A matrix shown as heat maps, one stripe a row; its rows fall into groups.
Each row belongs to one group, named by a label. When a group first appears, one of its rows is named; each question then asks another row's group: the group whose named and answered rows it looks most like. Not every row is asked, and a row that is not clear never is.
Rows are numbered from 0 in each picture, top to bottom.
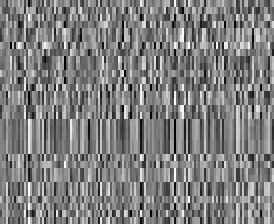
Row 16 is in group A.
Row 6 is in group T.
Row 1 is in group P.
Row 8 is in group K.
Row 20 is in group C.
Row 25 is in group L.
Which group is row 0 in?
L
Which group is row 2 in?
C
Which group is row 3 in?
K
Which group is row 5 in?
A
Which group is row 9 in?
K
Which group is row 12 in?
A
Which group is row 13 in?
L
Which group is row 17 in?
C
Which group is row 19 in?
C
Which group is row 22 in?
L
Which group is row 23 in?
T
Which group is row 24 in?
L
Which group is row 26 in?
C
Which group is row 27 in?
C
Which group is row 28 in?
T
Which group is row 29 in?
C
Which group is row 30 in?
A
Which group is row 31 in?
C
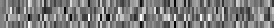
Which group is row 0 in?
C
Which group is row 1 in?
K
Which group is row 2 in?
L
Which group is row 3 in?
C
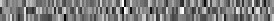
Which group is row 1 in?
A
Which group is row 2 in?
K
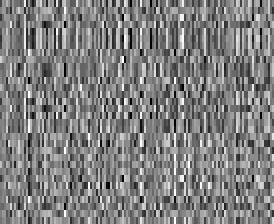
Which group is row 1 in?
T
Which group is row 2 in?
A
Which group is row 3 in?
K
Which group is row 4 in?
A
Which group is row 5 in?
A
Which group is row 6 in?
A
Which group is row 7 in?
C
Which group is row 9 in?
K
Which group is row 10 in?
K
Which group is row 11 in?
L
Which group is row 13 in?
C
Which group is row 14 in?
A
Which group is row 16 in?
A
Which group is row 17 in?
C
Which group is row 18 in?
C
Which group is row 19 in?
L
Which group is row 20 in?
L
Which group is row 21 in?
T
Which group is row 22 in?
L
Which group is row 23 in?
T
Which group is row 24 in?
L
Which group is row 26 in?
L
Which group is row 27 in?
L
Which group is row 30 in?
T
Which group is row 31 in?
L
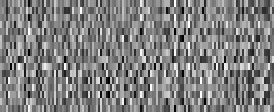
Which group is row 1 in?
P
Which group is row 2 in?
L
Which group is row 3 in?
T
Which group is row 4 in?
C
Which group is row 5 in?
P
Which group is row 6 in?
T
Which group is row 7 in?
L
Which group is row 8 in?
K
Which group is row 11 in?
L
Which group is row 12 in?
P
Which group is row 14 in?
P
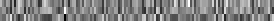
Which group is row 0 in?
T
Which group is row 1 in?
T
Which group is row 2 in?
K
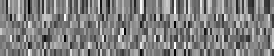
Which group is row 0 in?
L
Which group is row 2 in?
T
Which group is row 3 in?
C
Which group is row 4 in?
P
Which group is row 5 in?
K
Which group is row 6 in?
L
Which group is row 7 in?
C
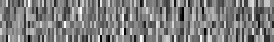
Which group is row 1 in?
P
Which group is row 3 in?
T
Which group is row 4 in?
P
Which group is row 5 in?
L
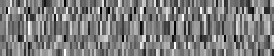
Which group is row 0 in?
K
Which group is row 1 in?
L
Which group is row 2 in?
A
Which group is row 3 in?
C
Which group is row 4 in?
C
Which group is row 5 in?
K
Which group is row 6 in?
L
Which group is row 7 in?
T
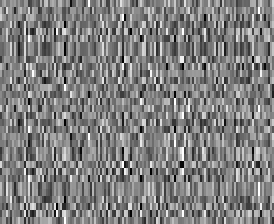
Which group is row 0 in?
L
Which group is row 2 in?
P
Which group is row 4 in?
A
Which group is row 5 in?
C
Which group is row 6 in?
K
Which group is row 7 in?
K
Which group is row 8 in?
A
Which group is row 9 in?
P
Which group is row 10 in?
P
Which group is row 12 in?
T
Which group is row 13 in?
C
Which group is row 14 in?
L
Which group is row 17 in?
K
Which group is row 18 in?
C
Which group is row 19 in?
L
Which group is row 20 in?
L
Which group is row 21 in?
A
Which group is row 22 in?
A
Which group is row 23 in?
P
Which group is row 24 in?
A
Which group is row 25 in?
C
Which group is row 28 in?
K
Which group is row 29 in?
P
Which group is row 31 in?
T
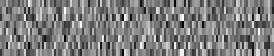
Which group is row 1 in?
T
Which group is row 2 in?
A
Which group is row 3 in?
P
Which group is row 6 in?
L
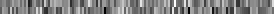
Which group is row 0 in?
L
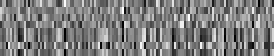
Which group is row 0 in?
T
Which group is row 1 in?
P
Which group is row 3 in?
A
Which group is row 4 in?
K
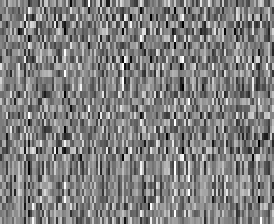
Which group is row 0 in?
L
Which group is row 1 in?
C
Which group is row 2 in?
A
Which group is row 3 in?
P
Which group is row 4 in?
K
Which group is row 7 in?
T
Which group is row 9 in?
P
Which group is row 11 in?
P
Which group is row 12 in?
P
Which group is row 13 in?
K
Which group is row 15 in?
L
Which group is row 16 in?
C
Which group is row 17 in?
L
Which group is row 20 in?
T
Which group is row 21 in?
P
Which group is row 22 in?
A
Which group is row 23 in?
L
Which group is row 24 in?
L
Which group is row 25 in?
T
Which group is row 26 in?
T
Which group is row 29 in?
P
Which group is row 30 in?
L
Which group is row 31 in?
P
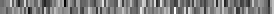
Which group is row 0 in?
K
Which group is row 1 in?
L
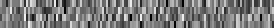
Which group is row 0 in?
P
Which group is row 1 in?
K
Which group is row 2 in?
A
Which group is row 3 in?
C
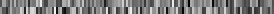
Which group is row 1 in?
P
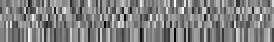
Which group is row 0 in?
L
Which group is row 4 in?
C
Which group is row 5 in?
C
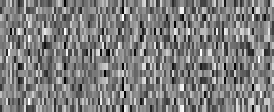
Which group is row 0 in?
K
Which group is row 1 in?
A
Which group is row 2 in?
P
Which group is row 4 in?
T
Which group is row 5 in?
C
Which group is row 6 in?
K
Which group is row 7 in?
L
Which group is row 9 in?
K
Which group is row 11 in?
K
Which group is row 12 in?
A
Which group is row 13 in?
P
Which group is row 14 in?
C
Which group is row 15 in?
A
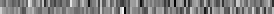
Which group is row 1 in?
P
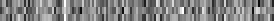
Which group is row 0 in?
T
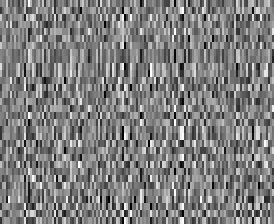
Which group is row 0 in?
C
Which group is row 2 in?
P
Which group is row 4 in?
L
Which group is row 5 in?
T
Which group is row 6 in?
P
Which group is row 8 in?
C
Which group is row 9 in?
P
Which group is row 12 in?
A
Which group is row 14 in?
P
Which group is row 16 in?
C
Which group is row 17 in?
L
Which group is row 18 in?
A
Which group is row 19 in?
A
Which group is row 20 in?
P
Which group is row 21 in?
K
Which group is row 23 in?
P
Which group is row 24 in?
C
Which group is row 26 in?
T
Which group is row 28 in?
L
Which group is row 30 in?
P
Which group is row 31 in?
A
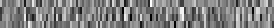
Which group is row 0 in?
P
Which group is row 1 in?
A
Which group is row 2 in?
A
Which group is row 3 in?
C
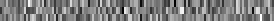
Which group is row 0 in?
C
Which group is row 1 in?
A
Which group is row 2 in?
P
